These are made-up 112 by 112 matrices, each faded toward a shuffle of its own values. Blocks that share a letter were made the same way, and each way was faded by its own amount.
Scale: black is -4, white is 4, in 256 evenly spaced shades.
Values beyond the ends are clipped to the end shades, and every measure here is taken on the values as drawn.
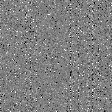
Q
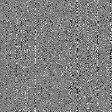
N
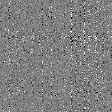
N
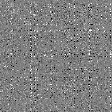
N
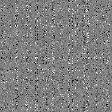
N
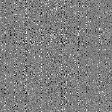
N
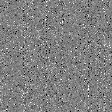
Q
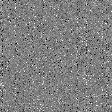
Q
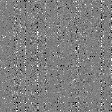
N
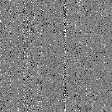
N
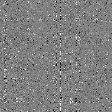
N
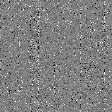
Q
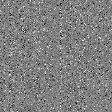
Q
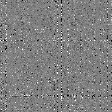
N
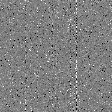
Q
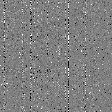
N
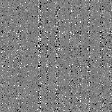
N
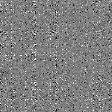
N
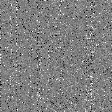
Q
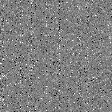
Q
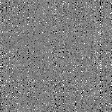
N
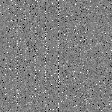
Q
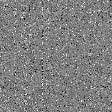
Q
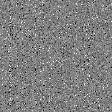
Q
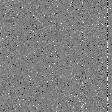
Q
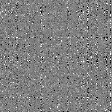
N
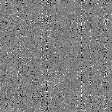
N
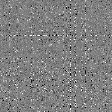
N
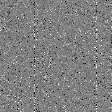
Q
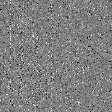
Q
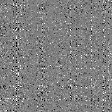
N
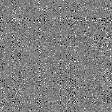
N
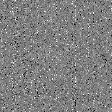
Q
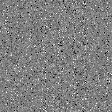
Q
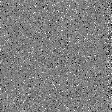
Q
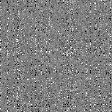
N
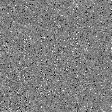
Q
